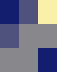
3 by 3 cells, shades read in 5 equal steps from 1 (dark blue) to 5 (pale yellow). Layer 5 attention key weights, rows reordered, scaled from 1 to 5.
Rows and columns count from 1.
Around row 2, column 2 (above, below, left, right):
2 3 2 3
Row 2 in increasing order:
2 3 3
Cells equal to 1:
2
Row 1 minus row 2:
-1 -1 2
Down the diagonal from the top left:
1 3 1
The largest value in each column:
3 3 5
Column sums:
6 8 9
